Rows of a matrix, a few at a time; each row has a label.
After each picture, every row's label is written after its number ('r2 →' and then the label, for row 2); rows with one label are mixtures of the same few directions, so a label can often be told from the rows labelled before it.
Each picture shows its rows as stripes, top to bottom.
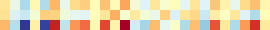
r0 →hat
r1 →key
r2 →hat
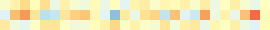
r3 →hat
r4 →key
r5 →key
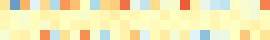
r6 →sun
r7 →key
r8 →hat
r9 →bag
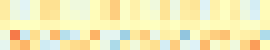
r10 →key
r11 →key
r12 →key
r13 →sun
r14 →key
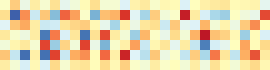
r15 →sun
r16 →sun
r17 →key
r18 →bag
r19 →bag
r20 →hat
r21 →hat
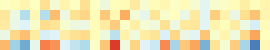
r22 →bag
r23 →hat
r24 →key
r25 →key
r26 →key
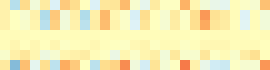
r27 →sun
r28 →bag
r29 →bag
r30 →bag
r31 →sun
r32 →key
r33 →sun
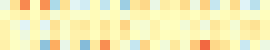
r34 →hat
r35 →hat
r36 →hat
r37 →hat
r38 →bag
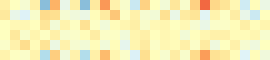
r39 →bag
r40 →key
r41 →bag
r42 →sun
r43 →hat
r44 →bag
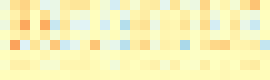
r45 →key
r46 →hat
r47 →hat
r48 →hat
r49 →sun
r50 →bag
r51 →key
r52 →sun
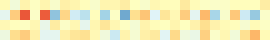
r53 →sun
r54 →hat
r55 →bag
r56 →key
